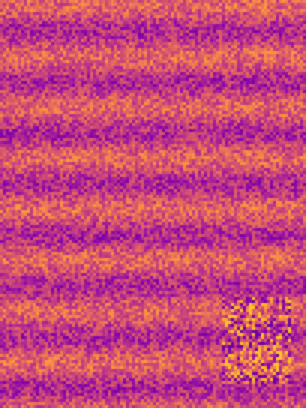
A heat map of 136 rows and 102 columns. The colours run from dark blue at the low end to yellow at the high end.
In the bottom right lies a patch that is rougher than the rest. On average the colour sits 50% of the way up the scale. There is no overall slope. The values follow a bell shape. Horizontal stripes repeat 8 times down the table. The bottom right is the roughest part.
